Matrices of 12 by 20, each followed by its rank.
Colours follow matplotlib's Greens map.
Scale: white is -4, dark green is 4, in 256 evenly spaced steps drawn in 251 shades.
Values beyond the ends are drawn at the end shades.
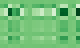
one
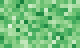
full rank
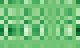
one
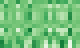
two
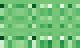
one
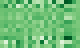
two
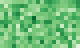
full rank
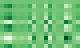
one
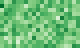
full rank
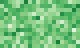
full rank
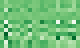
two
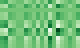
one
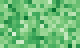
full rank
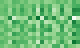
two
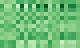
two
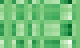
one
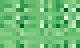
two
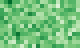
full rank
